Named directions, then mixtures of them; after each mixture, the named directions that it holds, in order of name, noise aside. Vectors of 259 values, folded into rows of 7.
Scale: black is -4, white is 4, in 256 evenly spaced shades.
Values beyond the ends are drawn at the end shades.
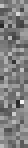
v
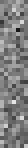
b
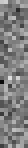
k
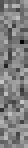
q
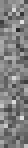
b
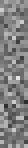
b, k, v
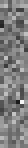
k, q, v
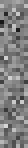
b, k, v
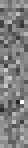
k, q, v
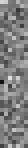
k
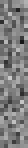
k, q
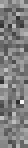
k, v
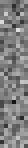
b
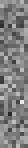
k, v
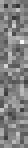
q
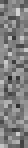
k, q, v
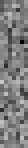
q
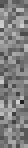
k, v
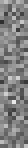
b, k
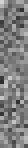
k, v
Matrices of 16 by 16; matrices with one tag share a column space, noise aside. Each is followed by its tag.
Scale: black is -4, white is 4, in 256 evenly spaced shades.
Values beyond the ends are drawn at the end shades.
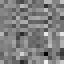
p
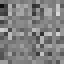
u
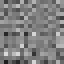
p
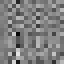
p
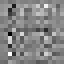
u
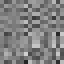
p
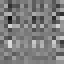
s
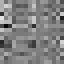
s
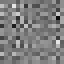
s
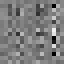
u
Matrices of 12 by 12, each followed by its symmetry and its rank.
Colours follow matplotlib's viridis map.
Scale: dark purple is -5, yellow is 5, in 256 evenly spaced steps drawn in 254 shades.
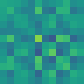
symmetric, rank two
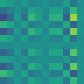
neither, rank one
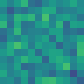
symmetric, full rank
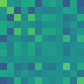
symmetric, rank two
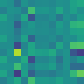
neither, rank two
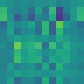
neither, rank two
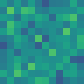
symmetric, full rank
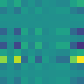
neither, rank one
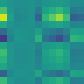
neither, rank one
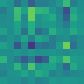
neither, rank two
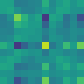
symmetric, rank two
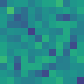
symmetric, full rank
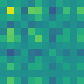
symmetric, rank two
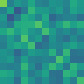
symmetric, full rank
